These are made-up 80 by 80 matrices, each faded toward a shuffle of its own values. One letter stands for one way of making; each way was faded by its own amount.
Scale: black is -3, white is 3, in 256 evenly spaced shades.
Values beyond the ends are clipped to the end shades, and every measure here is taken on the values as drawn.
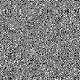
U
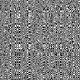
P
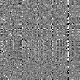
P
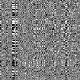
P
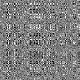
P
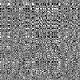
P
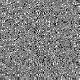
U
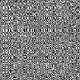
P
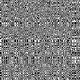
P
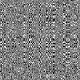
P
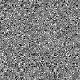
U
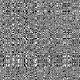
P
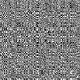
P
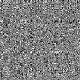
U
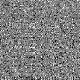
U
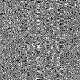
U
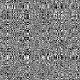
P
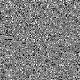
U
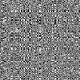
P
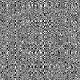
P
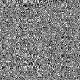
U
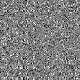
U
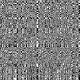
P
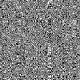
U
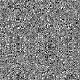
U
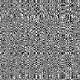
P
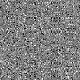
U
